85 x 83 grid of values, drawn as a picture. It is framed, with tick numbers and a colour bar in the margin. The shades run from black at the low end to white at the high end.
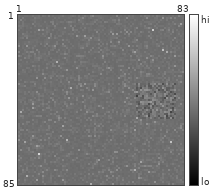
Odd rows or columns: none. Mirror symmetry: none. Histogram: skewed, a long tail of high values. Stripes: none. Odd patch: rougher, in the middle right. Roughest part: middle right. Slope: none.
